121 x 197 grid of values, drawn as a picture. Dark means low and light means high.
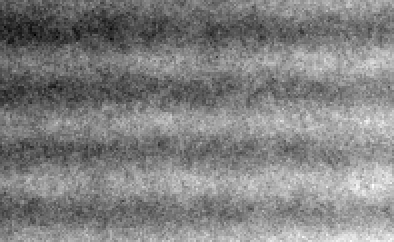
Stripes: horizontal, repeating 4 times. Odd rows or columns: none. Ninth with the lowest average: top left. Ninth with the highest average: bottom right. Slope: up to the bottom right. Histogram: bell-shaped.
